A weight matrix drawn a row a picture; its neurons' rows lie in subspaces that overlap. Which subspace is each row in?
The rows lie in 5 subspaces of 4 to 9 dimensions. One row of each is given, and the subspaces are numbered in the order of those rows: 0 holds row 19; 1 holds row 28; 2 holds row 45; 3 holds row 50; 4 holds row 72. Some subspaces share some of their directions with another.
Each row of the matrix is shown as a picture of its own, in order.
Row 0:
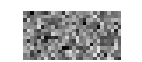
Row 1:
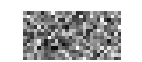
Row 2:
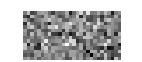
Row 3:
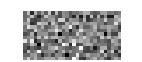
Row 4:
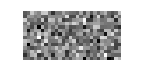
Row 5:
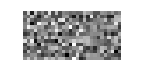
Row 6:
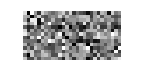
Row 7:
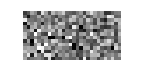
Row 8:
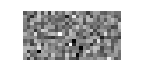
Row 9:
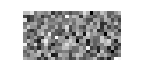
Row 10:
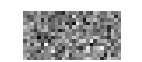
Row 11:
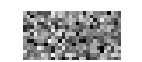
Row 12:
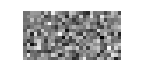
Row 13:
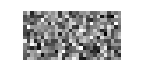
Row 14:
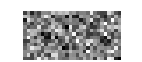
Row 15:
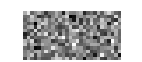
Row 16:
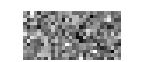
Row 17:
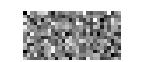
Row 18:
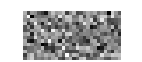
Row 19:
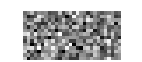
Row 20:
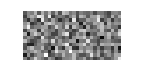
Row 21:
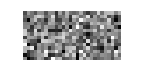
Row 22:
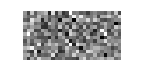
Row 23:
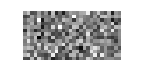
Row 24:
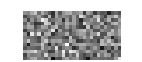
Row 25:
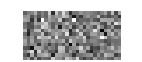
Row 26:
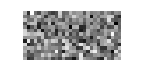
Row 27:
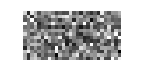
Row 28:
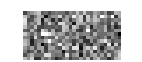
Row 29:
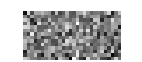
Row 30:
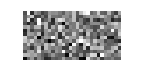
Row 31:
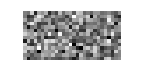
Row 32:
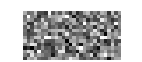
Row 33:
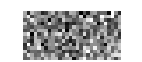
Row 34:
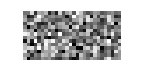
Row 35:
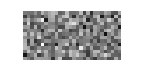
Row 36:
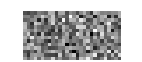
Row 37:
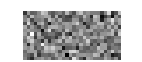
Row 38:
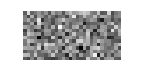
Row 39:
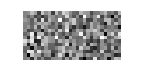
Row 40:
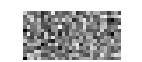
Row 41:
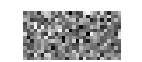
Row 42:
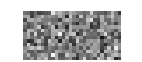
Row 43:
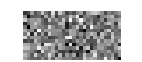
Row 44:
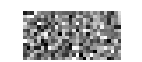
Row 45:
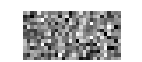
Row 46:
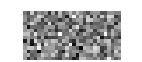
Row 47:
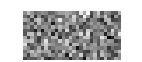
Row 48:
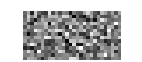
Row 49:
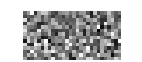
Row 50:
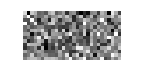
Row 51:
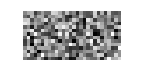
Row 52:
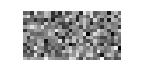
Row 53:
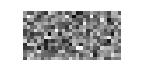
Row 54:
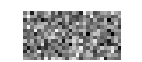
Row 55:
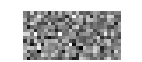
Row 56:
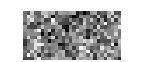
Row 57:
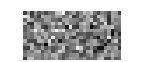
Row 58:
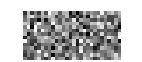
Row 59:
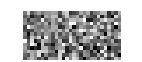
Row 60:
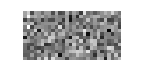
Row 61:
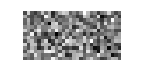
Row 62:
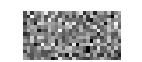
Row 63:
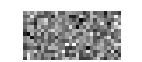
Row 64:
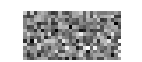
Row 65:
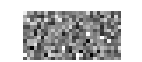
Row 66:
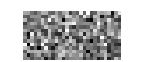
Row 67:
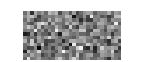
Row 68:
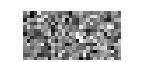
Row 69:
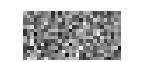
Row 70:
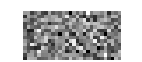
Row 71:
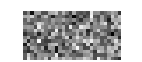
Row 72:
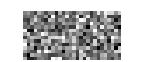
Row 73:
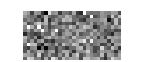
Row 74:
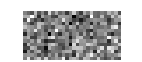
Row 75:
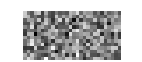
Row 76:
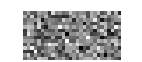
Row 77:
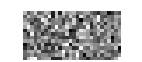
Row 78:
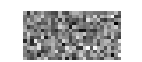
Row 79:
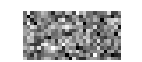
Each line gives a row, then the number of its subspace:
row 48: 3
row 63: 4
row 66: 0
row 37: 1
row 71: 3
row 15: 4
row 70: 3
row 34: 0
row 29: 1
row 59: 2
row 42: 1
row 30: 3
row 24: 4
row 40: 3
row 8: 2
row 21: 4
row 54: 4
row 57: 1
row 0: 1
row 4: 1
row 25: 3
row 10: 1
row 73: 1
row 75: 4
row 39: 3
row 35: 1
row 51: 4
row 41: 4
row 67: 0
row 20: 4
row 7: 4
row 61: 1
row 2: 3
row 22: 3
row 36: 4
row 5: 0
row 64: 2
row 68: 2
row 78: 2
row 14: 1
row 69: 4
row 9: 1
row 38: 3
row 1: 0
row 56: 1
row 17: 1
